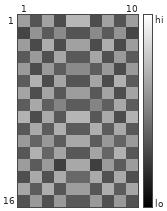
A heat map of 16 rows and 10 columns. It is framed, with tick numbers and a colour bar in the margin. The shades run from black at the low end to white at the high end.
There is no overall slope. It is mirror symmetric from left to right. No single row or column stands out from its neighbours. Overall the values sit about 50% of the way up the scale. A checkerboard runs through the table.
